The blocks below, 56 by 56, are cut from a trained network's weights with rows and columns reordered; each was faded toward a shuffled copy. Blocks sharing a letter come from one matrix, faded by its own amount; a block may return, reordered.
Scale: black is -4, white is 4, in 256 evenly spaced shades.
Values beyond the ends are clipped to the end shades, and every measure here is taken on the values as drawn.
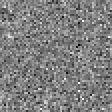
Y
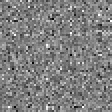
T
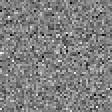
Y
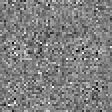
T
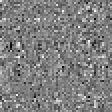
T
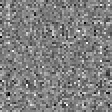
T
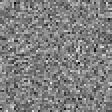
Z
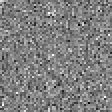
Y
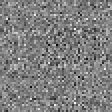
T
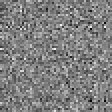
Z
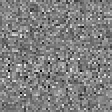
T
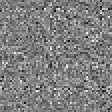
T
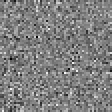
T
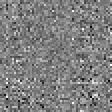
T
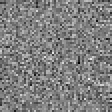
Z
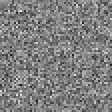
Z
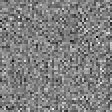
Z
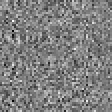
Z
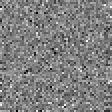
Y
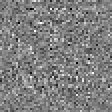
T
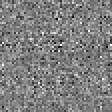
T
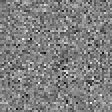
T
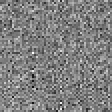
Z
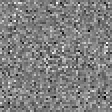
T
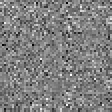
T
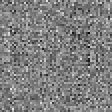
Z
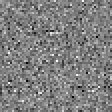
Y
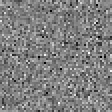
Y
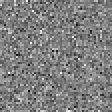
Y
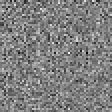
Z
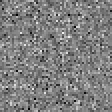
Y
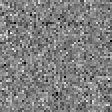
Y
